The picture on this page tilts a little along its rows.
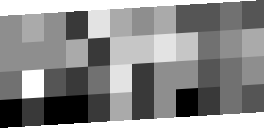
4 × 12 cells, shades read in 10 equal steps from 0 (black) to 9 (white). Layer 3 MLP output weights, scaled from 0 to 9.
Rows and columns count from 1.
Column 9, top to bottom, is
3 7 5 0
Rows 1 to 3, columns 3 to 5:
5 2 8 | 5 6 2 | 3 2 4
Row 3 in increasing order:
2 2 3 3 4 4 4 5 5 5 8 9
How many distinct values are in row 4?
6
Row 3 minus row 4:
4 7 3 2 2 2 0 0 5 1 0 2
